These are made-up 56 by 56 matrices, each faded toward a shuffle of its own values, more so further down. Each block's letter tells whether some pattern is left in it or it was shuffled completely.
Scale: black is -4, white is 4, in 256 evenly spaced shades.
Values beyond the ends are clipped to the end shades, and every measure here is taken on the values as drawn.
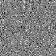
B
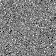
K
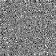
B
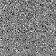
B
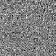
B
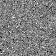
K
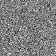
K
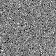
K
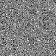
B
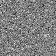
K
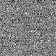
B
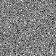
B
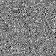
B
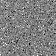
K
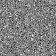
K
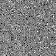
B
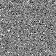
K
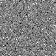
B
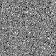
B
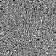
B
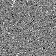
K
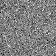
K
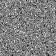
K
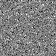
K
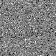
B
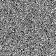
K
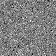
K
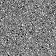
K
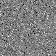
K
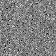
B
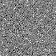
B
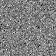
B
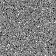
K
